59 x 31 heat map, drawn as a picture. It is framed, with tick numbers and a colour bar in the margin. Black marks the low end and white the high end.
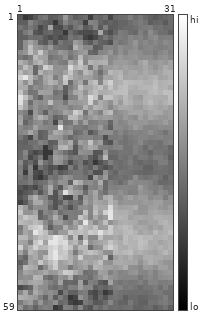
The right part is calmer, past a seam about 60% of the way across. Stripes running across repeat 2 times from top to bottom. The texture is blotchy. No overall slope runs across the table.
